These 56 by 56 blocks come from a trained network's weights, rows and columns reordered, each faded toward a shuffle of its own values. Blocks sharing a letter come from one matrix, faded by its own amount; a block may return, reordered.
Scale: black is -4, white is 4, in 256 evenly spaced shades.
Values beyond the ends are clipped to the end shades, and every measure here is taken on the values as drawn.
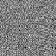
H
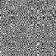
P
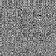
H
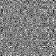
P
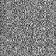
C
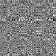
P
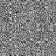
H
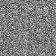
C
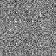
H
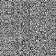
C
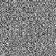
H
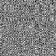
H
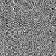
H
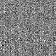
C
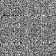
C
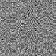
H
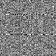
C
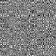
P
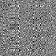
P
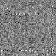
C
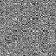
P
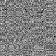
H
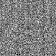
C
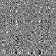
P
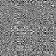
P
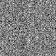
C
